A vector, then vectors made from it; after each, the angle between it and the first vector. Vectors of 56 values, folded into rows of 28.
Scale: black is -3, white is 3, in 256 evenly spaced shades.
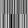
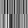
nearly parallel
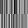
orthogonal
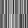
nearly opposite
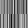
nearly parallel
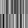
orthogonal
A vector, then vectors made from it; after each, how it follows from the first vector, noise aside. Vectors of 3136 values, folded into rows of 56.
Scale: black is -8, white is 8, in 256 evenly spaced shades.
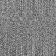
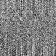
scaled up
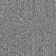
partly zeroed
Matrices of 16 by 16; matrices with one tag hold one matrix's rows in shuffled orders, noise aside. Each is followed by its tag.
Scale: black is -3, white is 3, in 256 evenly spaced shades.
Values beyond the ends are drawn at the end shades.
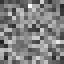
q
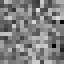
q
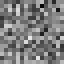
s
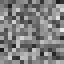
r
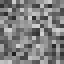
q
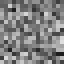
r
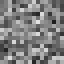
q
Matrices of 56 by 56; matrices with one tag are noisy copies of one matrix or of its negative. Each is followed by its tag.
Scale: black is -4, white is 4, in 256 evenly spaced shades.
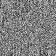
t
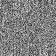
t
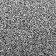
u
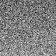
u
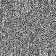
t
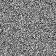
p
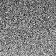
u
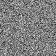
p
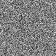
p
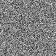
p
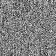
t
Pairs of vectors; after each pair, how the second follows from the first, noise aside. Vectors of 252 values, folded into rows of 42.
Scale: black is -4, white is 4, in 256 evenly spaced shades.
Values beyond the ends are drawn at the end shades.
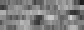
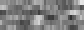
negated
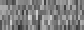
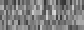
reversed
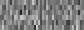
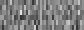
negated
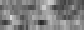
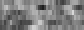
reversed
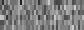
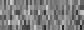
reversed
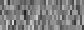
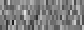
negated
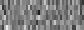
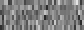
reversed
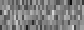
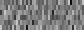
sign-scrambled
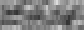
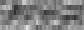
reversed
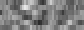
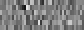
sign-scrambled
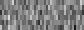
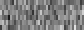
negated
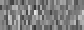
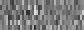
sign-scrambled
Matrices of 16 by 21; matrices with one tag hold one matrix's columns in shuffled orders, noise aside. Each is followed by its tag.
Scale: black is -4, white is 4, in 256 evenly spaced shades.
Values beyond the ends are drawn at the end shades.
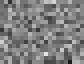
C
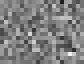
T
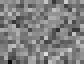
C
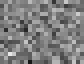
C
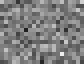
C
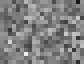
T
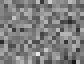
C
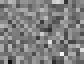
C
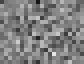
T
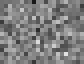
T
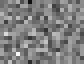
T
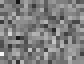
T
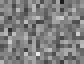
T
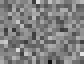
C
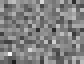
C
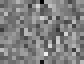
T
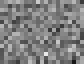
C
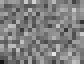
C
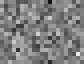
T
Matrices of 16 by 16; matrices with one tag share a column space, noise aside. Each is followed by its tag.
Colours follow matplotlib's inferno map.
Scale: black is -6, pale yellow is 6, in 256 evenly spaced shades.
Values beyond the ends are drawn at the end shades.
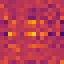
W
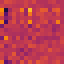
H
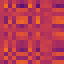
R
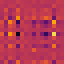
W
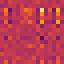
H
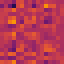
R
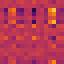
H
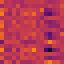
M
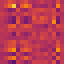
R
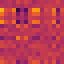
H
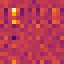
H
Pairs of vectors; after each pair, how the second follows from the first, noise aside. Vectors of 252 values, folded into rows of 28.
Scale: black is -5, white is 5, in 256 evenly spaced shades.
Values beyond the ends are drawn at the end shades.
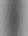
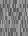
shuffled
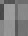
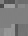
partly zeroed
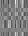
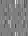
partly zeroed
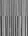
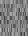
shuffled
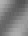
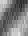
scaled up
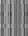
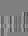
partly zeroed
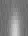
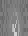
partly zeroed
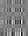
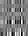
scaled up
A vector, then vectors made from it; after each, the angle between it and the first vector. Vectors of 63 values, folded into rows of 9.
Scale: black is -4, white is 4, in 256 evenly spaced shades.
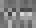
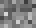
partly aligned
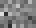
partly opposed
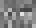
nearly parallel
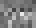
nearly parallel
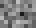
partly opposed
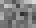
partly opposed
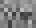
nearly opposite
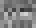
nearly parallel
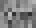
nearly opposite
